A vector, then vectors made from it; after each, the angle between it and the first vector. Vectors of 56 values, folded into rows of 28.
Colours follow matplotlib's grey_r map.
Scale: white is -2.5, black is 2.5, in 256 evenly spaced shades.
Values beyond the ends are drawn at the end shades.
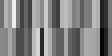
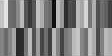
orthogonal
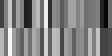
partly aligned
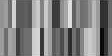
nearly parallel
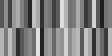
partly aligned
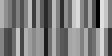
partly opposed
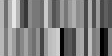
partly aligned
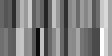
nearly opposite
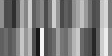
nearly opposite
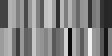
partly aligned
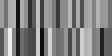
partly aligned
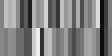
nearly parallel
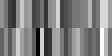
nearly opposite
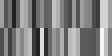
nearly opposite
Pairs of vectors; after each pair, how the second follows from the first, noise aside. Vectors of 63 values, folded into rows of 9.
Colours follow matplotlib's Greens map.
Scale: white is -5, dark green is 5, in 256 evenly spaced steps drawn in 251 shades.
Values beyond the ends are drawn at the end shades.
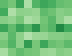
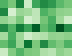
scaled up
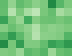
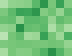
wrapped around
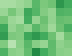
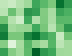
scaled up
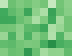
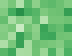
wrapped around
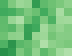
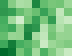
scaled up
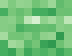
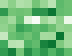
scaled up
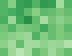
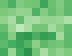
wrapped around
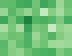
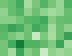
wrapped around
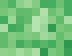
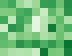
scaled up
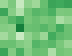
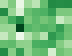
scaled up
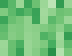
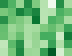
scaled up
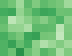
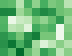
scaled up
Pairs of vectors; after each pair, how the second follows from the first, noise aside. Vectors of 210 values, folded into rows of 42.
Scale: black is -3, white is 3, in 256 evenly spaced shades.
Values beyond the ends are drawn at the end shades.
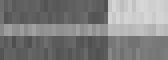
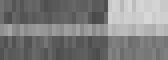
copied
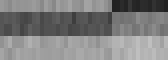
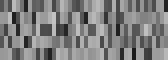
shuffled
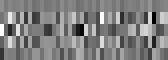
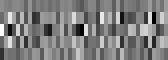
copied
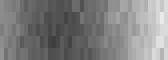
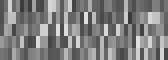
shuffled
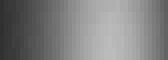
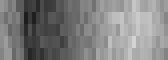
wrapped around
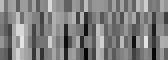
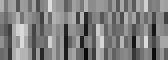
copied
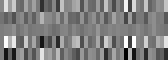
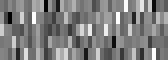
shuffled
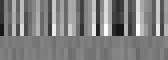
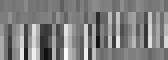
wrapped around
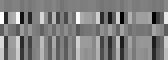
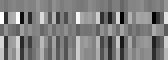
copied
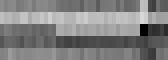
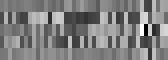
sign-scrambled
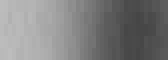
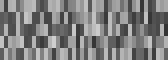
shuffled
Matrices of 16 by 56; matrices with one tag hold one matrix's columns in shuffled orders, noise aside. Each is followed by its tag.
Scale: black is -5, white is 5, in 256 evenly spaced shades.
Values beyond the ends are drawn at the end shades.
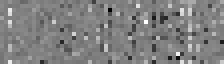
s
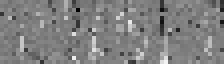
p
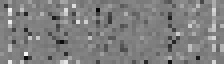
s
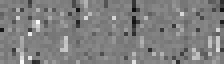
p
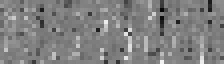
p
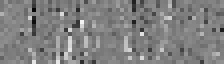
p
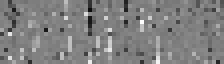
p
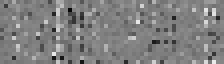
s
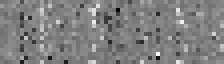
s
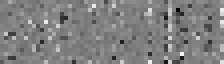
s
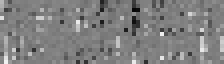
p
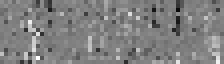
p
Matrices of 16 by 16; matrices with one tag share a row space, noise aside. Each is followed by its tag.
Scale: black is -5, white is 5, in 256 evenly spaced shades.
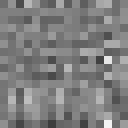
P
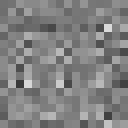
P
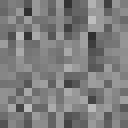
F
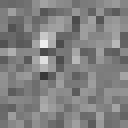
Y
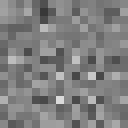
Y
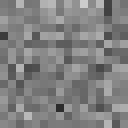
P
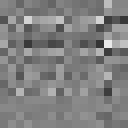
P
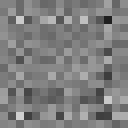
P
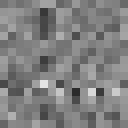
Y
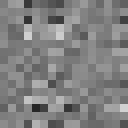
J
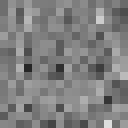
P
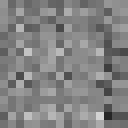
P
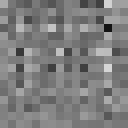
P
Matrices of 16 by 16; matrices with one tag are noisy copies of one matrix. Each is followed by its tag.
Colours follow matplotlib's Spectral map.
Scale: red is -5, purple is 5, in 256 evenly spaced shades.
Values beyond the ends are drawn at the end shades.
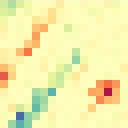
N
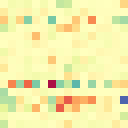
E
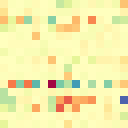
E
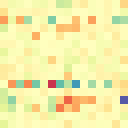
E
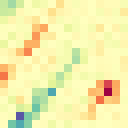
N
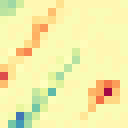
N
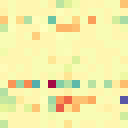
E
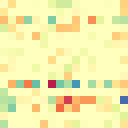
E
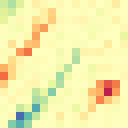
N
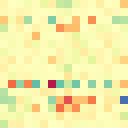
E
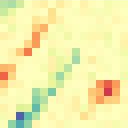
N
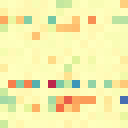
E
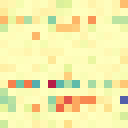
E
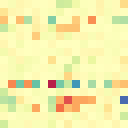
E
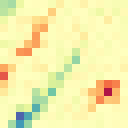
N
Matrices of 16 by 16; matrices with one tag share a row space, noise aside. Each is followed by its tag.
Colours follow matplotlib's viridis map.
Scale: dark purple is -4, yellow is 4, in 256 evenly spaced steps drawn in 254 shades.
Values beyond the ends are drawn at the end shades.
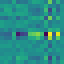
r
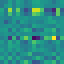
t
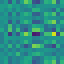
t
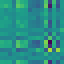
r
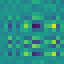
t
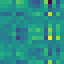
r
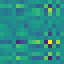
r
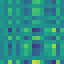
t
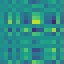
t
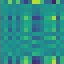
t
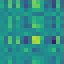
t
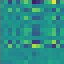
t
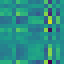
r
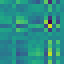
r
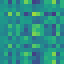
t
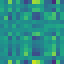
t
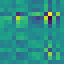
r
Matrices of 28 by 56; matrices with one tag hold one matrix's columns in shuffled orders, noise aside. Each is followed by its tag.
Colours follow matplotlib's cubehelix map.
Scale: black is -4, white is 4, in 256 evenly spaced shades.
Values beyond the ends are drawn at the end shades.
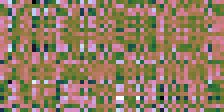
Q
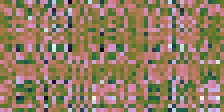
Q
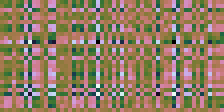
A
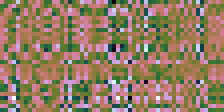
Q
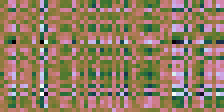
A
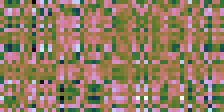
Q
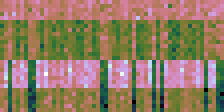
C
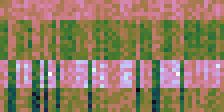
C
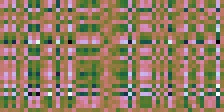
A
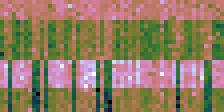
C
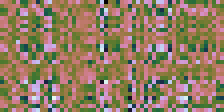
Q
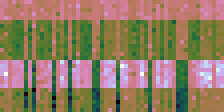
C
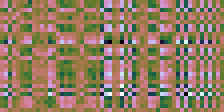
A
